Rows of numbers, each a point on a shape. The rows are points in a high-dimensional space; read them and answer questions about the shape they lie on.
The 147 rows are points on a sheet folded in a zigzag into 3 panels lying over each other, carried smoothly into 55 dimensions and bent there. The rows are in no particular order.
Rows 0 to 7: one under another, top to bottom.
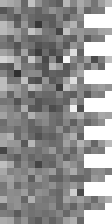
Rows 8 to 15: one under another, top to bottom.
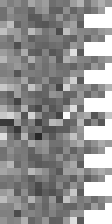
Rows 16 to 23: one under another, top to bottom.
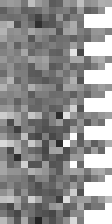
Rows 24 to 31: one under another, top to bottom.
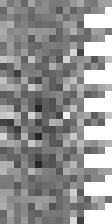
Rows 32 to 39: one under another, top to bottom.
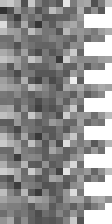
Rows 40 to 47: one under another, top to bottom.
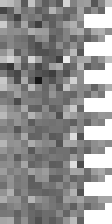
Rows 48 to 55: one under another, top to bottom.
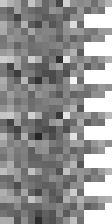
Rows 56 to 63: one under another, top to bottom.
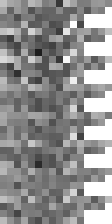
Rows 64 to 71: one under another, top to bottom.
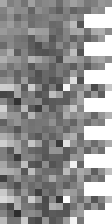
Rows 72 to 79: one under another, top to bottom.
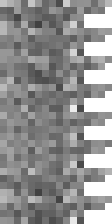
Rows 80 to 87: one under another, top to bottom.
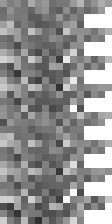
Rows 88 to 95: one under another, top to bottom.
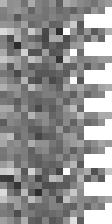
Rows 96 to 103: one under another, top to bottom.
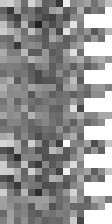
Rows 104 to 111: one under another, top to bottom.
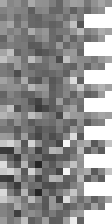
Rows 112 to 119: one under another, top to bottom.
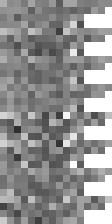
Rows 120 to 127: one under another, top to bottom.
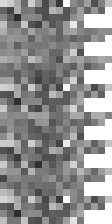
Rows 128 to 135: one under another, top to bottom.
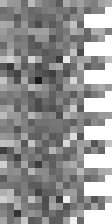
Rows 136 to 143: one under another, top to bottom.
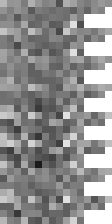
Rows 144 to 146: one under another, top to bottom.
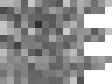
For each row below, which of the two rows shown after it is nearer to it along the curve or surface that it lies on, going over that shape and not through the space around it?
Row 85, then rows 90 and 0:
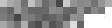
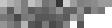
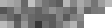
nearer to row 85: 0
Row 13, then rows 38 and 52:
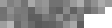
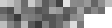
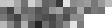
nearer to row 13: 38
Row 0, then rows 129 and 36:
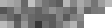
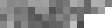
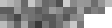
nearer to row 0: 36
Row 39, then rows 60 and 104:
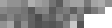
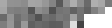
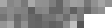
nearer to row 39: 60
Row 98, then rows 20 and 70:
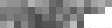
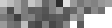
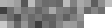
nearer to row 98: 20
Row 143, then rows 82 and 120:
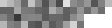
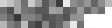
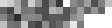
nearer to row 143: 120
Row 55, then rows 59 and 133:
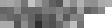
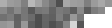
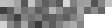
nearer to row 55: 59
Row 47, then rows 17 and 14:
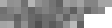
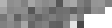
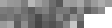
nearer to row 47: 17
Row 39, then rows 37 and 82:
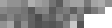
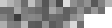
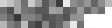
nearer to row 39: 82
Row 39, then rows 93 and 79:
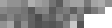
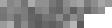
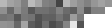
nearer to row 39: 79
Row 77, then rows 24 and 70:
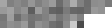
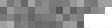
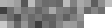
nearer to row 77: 24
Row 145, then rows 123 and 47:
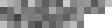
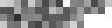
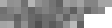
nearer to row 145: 123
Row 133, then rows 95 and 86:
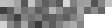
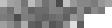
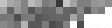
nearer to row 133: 95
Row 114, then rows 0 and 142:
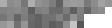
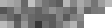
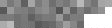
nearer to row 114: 0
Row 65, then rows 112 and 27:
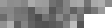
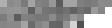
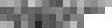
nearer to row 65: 27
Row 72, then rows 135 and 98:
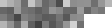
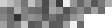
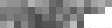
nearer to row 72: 135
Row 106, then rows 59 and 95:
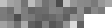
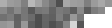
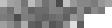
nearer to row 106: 95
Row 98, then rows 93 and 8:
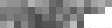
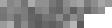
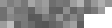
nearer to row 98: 8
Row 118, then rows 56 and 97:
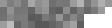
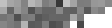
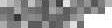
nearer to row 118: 56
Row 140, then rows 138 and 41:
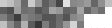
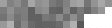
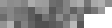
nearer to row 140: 138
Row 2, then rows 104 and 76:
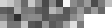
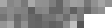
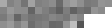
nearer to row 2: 76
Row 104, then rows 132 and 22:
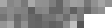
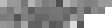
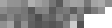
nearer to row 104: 132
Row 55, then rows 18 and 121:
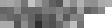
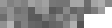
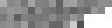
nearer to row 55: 18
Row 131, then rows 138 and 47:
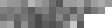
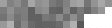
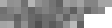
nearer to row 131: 138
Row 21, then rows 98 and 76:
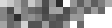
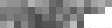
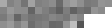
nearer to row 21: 76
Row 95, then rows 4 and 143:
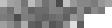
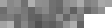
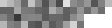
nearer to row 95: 4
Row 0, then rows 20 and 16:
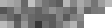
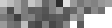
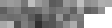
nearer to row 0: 16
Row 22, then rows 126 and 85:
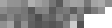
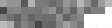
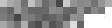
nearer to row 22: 85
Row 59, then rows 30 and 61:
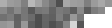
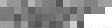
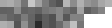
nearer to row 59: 61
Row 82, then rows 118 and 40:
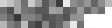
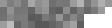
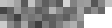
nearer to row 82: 40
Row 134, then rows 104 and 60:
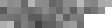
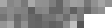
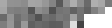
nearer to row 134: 104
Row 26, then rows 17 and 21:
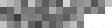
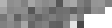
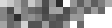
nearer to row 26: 21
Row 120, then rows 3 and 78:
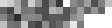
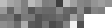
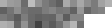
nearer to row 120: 78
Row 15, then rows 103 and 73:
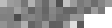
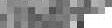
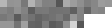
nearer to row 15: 73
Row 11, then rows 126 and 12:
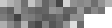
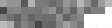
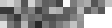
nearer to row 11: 12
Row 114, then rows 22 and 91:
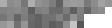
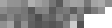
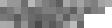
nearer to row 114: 91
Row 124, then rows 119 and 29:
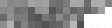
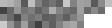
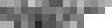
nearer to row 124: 29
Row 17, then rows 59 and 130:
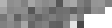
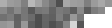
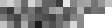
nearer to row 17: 59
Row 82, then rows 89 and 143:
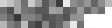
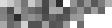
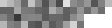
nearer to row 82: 89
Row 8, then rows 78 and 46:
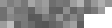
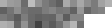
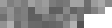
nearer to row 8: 46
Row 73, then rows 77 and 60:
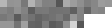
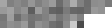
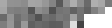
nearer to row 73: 60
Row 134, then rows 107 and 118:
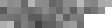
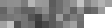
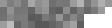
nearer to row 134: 118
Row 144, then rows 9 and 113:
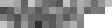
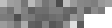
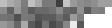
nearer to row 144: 9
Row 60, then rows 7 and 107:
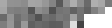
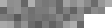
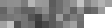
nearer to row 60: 107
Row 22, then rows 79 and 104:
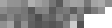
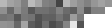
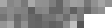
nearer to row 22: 79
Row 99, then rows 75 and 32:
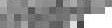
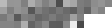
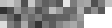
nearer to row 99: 75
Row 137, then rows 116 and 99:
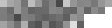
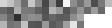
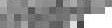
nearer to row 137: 99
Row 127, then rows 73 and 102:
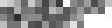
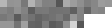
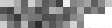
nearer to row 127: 102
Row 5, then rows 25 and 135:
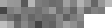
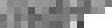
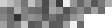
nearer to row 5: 135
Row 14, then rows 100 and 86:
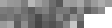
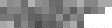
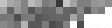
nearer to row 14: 86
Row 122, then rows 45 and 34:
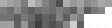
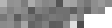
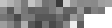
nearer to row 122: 34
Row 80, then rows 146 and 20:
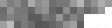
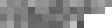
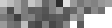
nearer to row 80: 146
